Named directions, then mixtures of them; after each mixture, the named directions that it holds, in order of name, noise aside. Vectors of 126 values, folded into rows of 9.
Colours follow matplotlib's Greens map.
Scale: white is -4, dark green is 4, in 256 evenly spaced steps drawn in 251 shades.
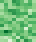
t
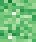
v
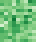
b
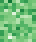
v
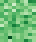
b, v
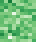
v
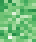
v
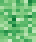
b, t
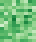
b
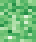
b, t, v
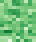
t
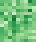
b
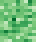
b, t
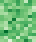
b, t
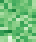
t, v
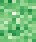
b, v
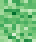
t, v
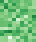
t, v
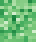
b, v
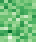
t, v
